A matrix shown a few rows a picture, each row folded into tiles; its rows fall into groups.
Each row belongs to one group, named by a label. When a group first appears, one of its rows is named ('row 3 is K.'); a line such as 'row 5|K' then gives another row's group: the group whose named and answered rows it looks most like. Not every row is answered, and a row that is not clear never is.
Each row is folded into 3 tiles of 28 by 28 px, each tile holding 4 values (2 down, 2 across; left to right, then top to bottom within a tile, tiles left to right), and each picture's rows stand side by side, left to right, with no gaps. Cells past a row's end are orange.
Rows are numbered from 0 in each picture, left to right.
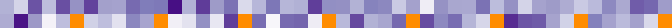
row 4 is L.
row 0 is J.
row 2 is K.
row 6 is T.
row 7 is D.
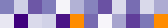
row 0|L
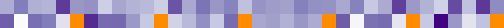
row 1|T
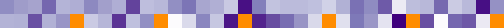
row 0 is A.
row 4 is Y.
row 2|Y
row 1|A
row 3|T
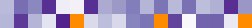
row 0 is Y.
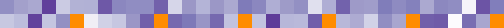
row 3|L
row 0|A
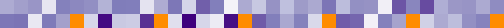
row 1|L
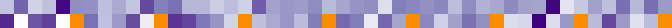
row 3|K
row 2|T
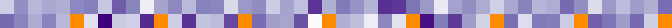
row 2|L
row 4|D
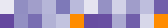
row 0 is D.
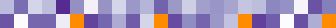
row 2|T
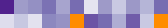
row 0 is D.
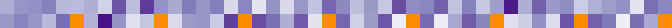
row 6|K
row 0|Y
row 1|J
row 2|Y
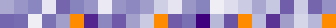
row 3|J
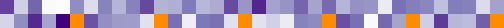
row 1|D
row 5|L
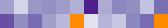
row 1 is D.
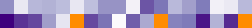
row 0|T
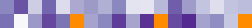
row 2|T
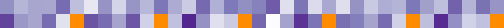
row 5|J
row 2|J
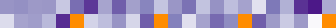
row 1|K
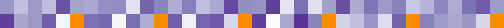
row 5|D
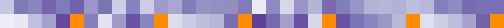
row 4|T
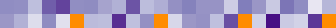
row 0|D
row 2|Y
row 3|L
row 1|A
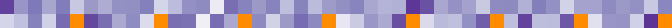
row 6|L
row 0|K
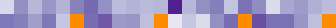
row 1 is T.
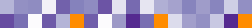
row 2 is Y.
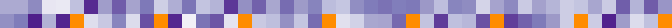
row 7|J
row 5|L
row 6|T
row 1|K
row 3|K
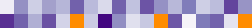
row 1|J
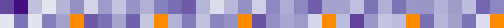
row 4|J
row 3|D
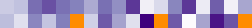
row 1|Y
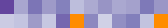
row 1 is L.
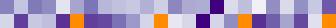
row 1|T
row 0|L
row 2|A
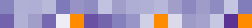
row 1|T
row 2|Y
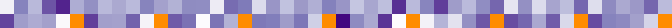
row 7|D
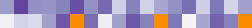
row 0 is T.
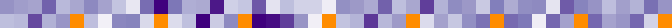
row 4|A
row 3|T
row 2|A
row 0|A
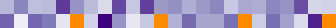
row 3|Y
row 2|L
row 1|J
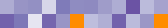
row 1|A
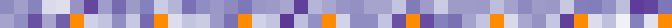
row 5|T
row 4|Y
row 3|A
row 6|Y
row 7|D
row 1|K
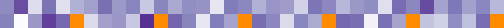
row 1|Y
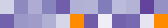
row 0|D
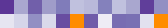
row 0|K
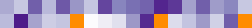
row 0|J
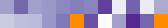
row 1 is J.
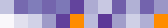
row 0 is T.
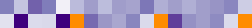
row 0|L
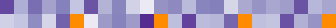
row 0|K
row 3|A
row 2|L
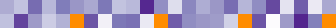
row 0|J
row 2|D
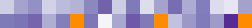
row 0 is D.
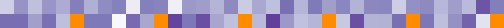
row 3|J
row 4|L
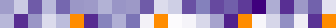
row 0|J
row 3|K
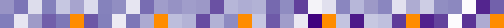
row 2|A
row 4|L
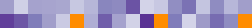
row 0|T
